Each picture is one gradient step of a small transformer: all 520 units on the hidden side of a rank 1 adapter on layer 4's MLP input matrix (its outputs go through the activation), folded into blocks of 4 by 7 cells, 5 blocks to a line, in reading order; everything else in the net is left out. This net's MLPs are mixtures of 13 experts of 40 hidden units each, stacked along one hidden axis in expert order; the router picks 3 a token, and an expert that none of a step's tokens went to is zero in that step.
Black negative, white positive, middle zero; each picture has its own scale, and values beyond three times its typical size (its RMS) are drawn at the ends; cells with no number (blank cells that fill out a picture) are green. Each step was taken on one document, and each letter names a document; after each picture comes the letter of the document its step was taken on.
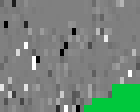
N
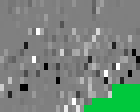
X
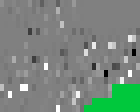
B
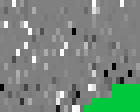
N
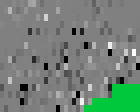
B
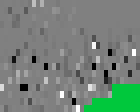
X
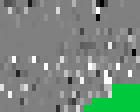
X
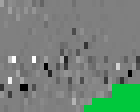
B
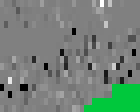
B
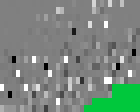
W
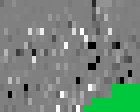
N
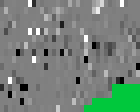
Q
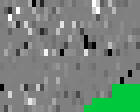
Q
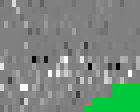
W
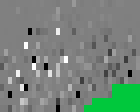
W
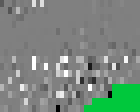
W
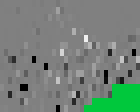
B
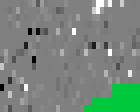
Q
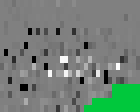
X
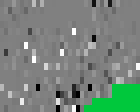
N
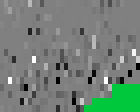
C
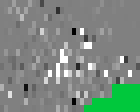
C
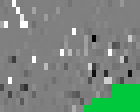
C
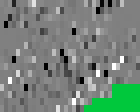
C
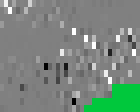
X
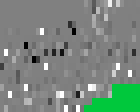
N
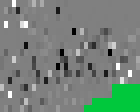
B
